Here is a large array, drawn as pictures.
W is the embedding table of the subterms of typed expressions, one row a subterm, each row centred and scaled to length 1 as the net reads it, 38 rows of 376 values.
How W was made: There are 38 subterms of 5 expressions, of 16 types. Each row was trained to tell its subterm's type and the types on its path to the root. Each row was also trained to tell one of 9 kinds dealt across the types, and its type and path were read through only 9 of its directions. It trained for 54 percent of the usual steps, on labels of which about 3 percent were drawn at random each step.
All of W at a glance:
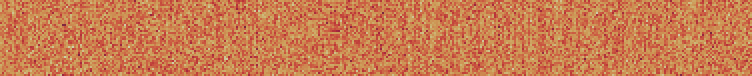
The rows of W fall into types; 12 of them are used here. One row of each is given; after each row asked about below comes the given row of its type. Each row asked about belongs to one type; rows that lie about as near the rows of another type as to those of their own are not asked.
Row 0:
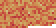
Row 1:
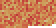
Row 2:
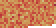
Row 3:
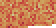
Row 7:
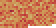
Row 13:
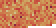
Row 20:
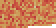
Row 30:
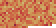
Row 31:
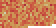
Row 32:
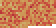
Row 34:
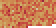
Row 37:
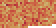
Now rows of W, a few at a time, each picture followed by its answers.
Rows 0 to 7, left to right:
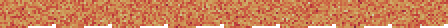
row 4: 0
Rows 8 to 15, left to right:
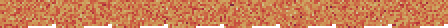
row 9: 3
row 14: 13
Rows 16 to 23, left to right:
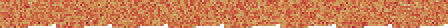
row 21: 20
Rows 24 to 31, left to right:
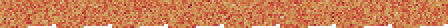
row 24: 30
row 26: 32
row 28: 7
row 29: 13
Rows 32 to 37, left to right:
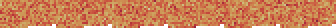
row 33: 30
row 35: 0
